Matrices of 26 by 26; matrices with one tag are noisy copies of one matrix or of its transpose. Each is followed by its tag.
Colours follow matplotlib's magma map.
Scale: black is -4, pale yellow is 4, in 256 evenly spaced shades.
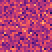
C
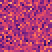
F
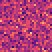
C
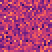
F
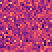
F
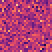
F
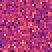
C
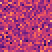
F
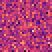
C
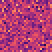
F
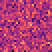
C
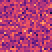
C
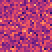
C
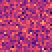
C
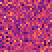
F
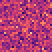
C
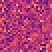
F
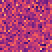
F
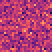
C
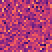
F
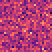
C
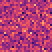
C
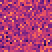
F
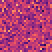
F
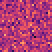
C
